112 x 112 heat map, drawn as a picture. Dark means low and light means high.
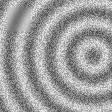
Rings spread out from the middle right. The top left is the calmest part. An odd patch, calmer than its surroundings, sits in the top left. No row or column stands out.
